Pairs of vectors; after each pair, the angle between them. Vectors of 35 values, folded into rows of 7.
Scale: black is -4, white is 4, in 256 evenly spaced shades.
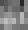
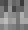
nearly parallel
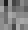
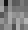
nearly parallel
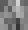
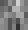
nearly parallel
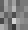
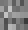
partly opposed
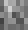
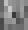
nearly parallel
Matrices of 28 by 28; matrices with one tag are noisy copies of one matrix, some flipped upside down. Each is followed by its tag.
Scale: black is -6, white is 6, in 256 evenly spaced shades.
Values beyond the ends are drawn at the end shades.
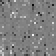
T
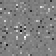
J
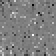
T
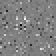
J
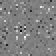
J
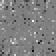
T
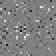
J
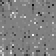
T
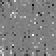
T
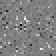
J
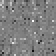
T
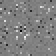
J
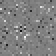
J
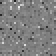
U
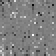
T
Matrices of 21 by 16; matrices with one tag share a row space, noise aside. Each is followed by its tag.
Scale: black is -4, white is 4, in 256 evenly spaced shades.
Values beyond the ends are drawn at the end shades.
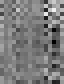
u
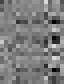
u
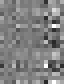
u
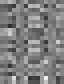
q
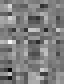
q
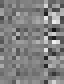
u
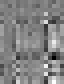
u
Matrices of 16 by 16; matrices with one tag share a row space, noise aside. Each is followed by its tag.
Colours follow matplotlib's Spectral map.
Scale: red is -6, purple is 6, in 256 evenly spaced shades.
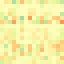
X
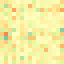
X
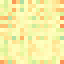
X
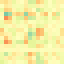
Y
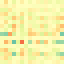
X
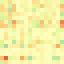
X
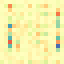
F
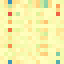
F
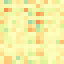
Y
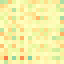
X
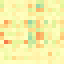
Y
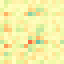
Y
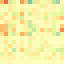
X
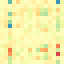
F
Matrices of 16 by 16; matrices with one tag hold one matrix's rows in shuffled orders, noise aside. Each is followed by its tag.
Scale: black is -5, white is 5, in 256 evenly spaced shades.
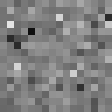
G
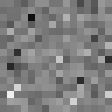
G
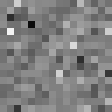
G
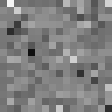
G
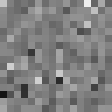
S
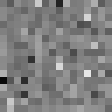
S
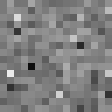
G
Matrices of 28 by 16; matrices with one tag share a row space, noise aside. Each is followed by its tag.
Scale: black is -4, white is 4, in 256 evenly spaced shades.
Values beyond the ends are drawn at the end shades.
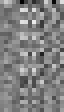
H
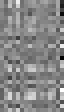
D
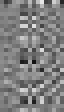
H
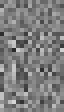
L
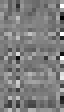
D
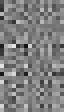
L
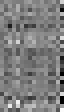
D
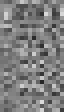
H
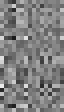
L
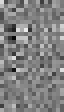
L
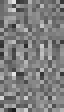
L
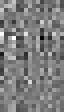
L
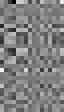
L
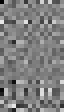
L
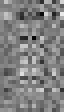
H
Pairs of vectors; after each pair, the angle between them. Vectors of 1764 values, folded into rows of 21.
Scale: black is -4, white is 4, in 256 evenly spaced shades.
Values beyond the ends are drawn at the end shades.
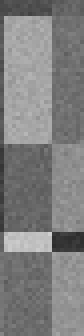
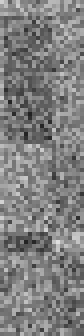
partly opposed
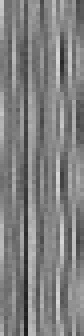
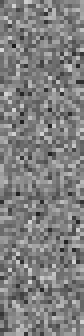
orthogonal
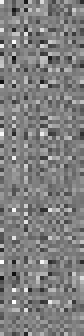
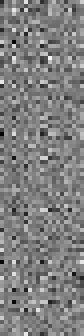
nearly opposite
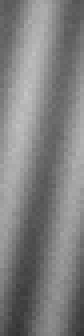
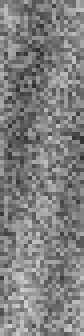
partly opposed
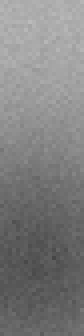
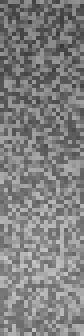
partly opposed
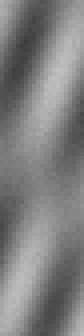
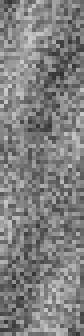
partly opposed
